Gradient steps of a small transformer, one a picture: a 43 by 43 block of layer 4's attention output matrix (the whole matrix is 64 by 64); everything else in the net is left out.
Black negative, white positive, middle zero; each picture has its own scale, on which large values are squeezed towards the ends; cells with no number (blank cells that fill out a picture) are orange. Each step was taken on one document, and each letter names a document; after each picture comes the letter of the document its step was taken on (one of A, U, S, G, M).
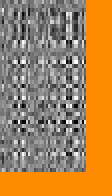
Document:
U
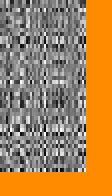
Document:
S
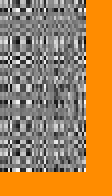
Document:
S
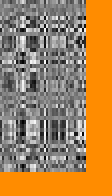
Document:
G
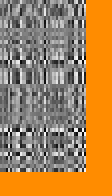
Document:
S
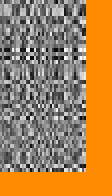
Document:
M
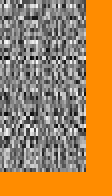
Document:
M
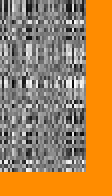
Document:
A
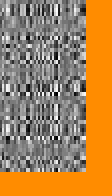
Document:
M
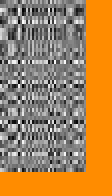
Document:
U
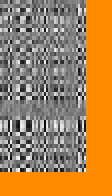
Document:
S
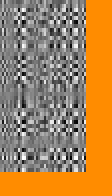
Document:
U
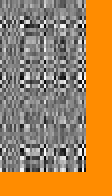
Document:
G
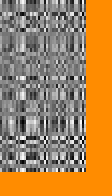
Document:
G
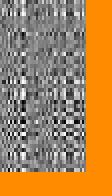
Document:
U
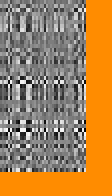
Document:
S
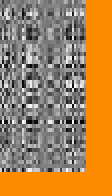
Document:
A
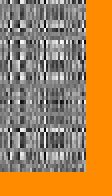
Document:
S
